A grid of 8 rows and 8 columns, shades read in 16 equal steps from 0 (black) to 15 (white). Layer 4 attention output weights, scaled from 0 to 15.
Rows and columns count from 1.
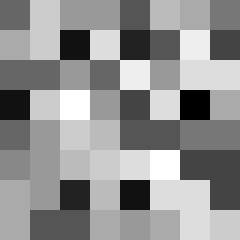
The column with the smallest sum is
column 5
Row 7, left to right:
10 9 2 11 1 13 13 4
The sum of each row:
69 61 76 64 62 76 63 74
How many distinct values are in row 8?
5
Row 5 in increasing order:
5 5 6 7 7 9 11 12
